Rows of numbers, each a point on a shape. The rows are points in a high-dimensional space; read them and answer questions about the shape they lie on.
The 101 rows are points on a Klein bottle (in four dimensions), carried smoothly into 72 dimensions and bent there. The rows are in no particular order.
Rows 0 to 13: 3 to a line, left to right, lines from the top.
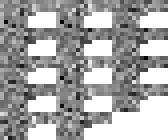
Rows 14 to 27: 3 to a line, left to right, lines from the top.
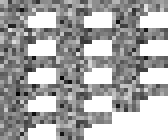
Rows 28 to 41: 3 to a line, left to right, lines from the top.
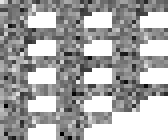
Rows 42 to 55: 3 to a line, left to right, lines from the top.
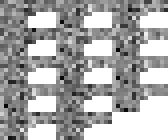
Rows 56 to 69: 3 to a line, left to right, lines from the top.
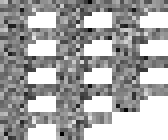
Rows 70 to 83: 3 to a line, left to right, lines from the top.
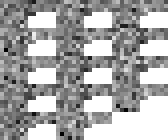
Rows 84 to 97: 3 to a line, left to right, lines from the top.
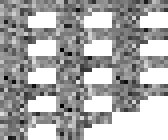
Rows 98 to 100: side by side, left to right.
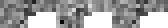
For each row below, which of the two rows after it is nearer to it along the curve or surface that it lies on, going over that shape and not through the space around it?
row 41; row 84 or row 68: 84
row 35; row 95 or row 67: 95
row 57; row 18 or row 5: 18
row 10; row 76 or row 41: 76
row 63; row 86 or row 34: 34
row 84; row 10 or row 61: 10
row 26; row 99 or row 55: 55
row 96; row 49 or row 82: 49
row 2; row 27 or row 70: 70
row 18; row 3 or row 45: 3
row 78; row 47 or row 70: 70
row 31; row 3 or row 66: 3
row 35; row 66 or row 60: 60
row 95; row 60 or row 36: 60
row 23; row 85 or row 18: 85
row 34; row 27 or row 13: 13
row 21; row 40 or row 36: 36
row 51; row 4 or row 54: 54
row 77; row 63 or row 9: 63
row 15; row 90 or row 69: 90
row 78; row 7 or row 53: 53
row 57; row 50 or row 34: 34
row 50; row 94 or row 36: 36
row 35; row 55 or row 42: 42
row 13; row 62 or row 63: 62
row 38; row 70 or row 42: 70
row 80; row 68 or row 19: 19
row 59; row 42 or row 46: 46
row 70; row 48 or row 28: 48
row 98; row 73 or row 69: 69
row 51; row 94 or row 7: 7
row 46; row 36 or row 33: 36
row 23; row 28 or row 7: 28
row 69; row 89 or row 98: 98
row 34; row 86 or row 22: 22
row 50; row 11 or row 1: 1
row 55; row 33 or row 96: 33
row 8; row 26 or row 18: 18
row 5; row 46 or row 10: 46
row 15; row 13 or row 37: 13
